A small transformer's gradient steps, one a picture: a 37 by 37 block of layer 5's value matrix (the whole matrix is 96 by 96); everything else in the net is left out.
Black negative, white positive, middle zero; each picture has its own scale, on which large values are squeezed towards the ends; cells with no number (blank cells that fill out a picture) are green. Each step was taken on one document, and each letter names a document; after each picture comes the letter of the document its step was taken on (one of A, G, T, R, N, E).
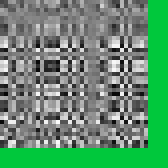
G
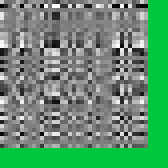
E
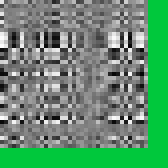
G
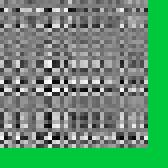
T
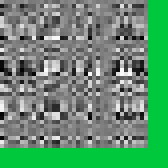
E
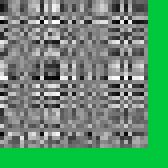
E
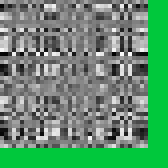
E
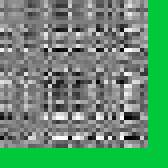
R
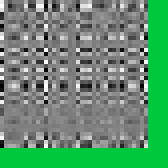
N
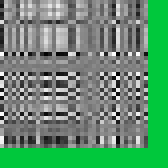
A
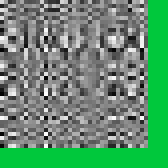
G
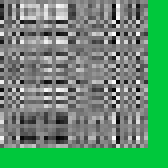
A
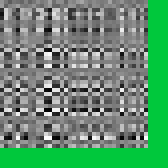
T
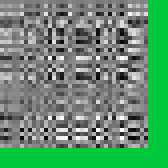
R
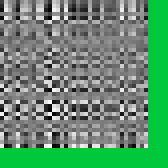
T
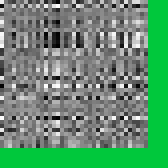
G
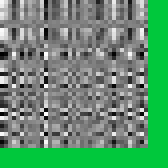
N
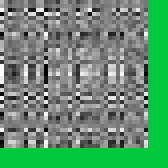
N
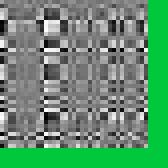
G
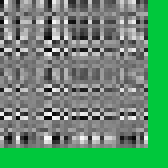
T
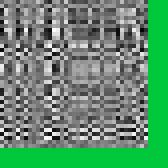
T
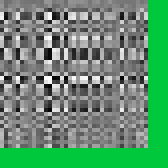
T
